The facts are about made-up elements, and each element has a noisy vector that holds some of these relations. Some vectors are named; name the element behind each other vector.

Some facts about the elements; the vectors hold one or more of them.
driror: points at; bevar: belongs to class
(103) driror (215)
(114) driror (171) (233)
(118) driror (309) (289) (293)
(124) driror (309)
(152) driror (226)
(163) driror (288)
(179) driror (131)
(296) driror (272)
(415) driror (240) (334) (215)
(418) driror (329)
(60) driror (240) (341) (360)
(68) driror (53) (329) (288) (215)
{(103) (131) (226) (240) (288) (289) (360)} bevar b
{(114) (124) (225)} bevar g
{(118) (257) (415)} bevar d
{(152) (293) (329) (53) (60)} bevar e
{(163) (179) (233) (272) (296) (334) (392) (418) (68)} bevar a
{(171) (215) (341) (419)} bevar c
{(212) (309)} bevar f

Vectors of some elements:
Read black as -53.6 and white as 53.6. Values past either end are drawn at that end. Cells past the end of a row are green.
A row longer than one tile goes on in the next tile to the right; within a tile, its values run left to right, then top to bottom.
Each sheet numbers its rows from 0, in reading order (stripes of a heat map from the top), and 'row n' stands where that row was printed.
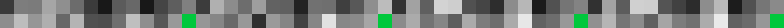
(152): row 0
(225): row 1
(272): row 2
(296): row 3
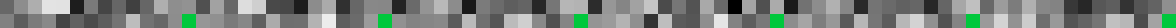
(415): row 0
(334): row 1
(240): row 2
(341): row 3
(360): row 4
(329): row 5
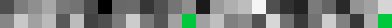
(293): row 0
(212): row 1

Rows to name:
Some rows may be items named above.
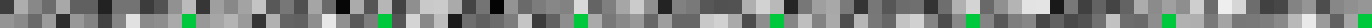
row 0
(225)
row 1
(419)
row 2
(118)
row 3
(103)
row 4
(289)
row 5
(415)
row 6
(68)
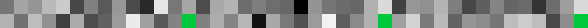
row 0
(215)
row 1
(124)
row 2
(288)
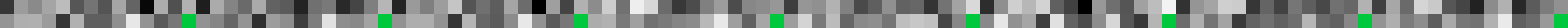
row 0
(419)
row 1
(114)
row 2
(171)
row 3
(68)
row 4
(288)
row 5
(309)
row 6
(257)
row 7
(392)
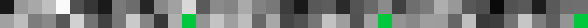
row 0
(212)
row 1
(53)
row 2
(60)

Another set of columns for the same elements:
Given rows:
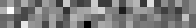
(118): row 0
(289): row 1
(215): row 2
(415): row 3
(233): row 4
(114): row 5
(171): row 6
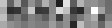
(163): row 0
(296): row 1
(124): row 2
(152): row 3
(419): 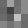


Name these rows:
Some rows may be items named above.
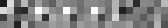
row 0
(124)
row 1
(60)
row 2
(152)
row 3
(152)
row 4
(68)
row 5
(212)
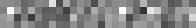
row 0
(152)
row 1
(309)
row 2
(341)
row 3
(289)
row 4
(152)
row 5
(53)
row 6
(240)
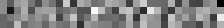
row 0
(334)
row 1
(360)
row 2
(225)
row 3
(293)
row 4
(257)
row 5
(329)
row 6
(288)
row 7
(103)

